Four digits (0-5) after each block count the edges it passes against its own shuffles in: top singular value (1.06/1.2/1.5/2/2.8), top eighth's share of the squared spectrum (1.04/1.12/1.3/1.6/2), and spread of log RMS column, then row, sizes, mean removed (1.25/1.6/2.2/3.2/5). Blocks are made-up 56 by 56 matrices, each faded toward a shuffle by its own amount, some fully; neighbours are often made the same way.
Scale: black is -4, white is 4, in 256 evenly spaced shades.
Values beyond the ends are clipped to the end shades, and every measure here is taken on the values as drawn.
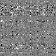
2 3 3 3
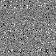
1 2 1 2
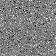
0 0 0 0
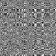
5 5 3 3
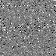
1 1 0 2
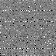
2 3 1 2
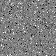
0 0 0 0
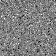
0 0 0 0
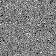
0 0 0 0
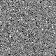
0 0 0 0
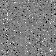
1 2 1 1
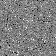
0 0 0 0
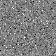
0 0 0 0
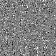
0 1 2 0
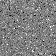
0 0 0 0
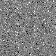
0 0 1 0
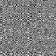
4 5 2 3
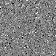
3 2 1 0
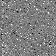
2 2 0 0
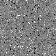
2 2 0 0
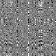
4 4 3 2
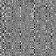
4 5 3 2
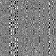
4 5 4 2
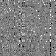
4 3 2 0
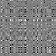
5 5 3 3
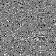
3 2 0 1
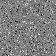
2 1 0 0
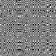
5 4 3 3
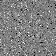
1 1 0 0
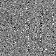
2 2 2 0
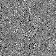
2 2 2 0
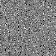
2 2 2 0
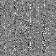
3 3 3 0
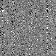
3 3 2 0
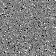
0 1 0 0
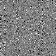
2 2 2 0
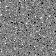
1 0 0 0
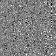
3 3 2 0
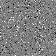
1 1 1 0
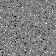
1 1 0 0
